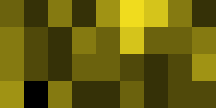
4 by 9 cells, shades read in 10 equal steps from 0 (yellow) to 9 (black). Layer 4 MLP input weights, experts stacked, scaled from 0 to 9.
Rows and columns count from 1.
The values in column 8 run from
4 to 6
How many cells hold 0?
1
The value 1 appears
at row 1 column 7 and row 2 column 6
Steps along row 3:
up up down same up up down down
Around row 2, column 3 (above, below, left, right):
4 7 6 4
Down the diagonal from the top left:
5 6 7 7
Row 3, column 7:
7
